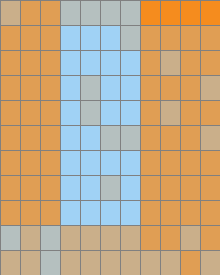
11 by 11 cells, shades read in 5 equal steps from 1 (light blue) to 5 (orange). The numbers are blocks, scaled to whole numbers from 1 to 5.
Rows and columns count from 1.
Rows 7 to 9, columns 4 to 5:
1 1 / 1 1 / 1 1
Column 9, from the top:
5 4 3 4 3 4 4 4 4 4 3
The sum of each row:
39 33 31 32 32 33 32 33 32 34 33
